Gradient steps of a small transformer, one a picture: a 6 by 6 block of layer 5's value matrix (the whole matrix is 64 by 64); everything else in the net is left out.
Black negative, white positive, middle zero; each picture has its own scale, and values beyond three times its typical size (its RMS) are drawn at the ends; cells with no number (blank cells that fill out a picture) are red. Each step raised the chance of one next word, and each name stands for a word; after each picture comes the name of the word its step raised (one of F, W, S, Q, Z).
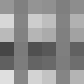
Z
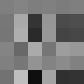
Z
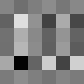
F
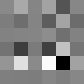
F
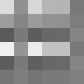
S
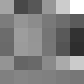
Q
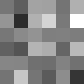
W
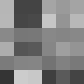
W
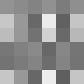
Z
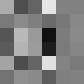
Q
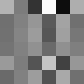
Q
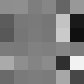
Q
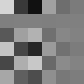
S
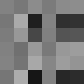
Z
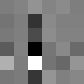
F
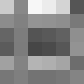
Q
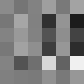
F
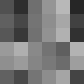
Z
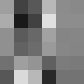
W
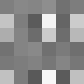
Z
